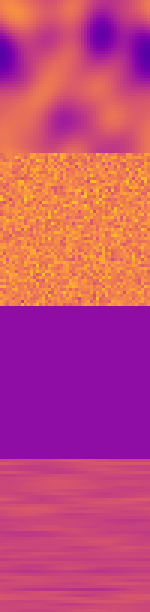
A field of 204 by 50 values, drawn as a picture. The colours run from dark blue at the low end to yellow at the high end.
The table splits into 4 rows of 1 panel. Panel 1,1: middling, smooth, strong in contrast. Panel 2,1: high, fine-grained. Panel 3,1: low, flat. Panel 4,1: middling, streaked across, faint in contrast.
